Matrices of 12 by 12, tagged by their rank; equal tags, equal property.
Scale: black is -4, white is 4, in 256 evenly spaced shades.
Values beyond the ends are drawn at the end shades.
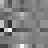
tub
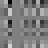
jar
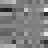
tub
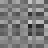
jar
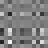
jar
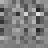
tub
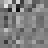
tub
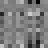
tub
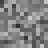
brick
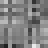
tub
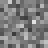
brick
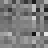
tub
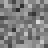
brick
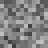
brick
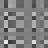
jar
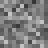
brick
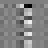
jar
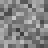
brick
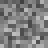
brick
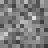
brick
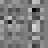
tub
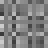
jar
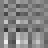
jar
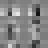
tub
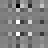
jar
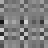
jar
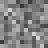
brick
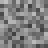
brick
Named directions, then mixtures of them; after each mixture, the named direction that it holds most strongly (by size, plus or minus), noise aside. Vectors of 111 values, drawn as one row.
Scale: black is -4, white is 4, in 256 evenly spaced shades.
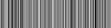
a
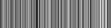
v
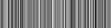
a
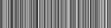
v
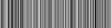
a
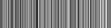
v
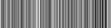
v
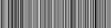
a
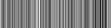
v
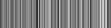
v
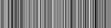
a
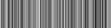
a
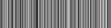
v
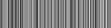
a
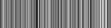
v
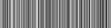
v
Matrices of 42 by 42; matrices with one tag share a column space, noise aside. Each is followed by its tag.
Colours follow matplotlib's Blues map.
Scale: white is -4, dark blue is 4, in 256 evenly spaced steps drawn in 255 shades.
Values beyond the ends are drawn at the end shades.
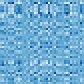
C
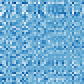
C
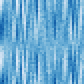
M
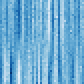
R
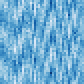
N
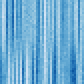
R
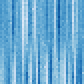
R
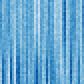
R
